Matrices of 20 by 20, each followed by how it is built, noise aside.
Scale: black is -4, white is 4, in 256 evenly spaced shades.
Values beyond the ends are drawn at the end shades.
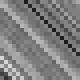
Toeplitz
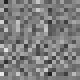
low rank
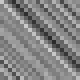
Toeplitz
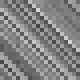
Toeplitz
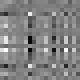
low rank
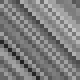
Toeplitz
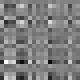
low rank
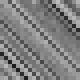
Toeplitz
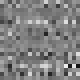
low rank
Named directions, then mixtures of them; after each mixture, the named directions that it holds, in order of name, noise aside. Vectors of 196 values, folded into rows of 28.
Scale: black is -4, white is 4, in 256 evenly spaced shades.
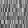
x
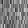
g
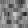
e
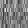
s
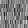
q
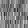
e, q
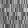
g, s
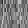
g, s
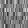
g, s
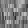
e, q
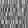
x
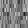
e, s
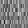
g, x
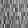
g, x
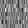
s, x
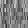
q, s
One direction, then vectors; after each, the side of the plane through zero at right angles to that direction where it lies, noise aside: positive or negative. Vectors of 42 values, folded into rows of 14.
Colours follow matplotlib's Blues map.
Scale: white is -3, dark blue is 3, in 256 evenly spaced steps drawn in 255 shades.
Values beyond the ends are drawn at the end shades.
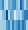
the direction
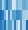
negative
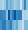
negative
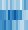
negative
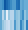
negative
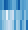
negative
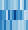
negative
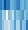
negative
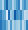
negative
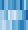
positive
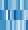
negative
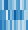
negative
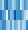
negative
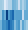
positive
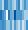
negative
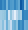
positive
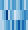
positive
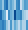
negative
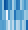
negative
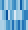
positive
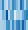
positive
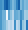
negative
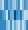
negative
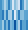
positive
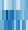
positive
